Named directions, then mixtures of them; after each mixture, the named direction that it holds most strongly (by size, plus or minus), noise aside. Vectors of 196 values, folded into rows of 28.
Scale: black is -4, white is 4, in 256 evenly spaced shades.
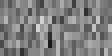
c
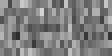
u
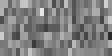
u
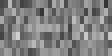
u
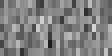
c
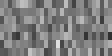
u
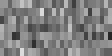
u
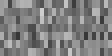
u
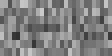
u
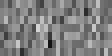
c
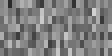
c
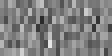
c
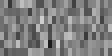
c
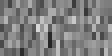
c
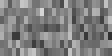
u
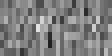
c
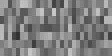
u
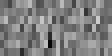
c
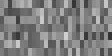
u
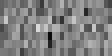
c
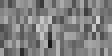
c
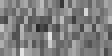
c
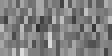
c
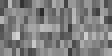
u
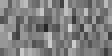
u
